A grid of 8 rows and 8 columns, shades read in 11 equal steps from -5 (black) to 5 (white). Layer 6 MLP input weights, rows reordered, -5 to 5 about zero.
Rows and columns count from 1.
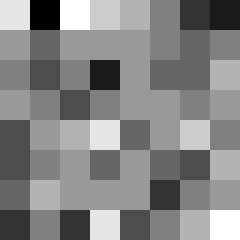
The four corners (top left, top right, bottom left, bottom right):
4 -4 -3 5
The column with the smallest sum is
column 2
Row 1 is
4 -5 5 3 2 0 -3 -4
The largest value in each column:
4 2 5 4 2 1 3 5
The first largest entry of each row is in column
3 1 8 1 4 8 2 8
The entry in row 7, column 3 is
1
